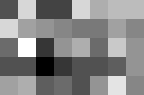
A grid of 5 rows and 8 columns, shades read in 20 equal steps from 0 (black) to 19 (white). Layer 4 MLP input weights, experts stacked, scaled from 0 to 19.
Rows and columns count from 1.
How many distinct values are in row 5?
8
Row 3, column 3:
4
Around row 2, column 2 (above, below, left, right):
16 19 16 11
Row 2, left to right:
16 12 11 10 9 9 12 10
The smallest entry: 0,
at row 4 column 3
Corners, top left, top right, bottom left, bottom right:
6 14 12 10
